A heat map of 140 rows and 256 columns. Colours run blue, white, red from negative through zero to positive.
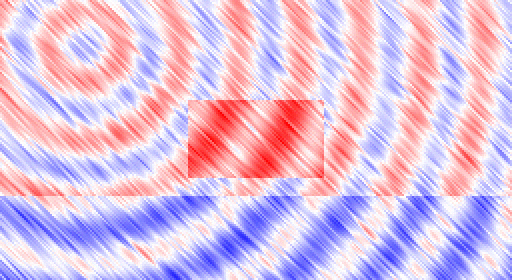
Odd patch: higher, in the centre. Rings: centred on the top left. Histogram: bell-shaped. Seam: horizontal, 70% of the way down, the top part higher. Mirror symmetry: none. Ninth with the highest average: centre.
